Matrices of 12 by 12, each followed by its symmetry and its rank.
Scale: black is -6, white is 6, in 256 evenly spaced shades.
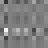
neither, rank one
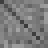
symmetric, full rank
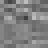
neither, rank two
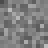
symmetric, full rank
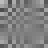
symmetric, rank one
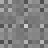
symmetric, rank two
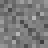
symmetric, full rank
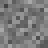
symmetric, full rank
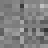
neither, rank two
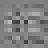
neither, rank two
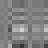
neither, rank one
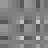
symmetric, rank one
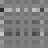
neither, rank one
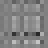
neither, rank one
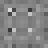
symmetric, rank two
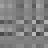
neither, rank one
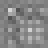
symmetric, rank two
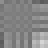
symmetric, rank one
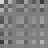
symmetric, rank one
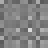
symmetric, rank two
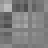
symmetric, rank one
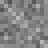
symmetric, full rank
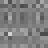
neither, rank two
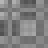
symmetric, rank one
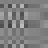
neither, rank one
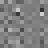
neither, rank two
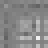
symmetric, rank two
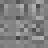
neither, rank two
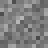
symmetric, full rank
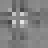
symmetric, rank two
